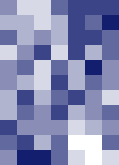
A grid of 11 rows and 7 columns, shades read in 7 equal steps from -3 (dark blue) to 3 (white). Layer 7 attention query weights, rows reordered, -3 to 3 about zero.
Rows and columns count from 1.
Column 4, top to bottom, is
-1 1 1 2 -1 -2 -1 -2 0 -1 -1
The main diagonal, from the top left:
0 1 0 2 1 -1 2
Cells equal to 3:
3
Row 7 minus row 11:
1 1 4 0 -4 -3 0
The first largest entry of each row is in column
2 3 2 1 3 3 7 1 5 5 6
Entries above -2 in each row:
4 5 5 5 6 6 5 6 6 6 5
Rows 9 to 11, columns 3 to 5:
0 0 2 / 1 -1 3 / -3 -1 2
